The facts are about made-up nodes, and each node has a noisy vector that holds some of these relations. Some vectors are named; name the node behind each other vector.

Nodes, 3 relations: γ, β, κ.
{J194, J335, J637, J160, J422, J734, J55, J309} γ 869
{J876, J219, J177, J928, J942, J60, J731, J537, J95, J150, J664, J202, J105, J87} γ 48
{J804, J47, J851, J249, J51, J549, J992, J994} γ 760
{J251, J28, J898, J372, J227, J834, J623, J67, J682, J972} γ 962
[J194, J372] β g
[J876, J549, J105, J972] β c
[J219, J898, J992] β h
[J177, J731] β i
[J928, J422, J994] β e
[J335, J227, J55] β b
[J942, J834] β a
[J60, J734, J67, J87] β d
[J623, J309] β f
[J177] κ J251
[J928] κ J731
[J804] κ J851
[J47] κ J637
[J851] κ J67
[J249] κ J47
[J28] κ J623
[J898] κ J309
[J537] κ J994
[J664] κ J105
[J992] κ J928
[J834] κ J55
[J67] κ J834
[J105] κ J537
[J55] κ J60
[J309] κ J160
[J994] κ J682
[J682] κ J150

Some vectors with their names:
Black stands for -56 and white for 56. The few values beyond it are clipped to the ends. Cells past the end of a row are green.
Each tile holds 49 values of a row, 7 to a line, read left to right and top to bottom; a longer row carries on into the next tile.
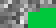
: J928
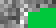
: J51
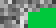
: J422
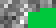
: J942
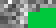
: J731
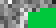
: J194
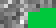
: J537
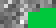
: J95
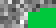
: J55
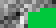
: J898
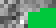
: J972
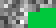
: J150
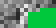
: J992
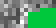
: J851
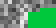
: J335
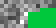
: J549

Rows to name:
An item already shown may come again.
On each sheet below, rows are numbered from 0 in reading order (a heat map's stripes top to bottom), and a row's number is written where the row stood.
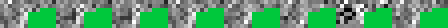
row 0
J194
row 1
J992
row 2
J249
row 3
J194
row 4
J876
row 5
J623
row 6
J177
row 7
J309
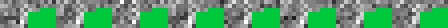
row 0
J994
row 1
J227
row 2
J60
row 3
J28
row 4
J664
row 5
J834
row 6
J105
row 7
J219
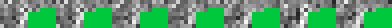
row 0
J734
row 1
J734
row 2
J928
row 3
J928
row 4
J972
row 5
J804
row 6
J372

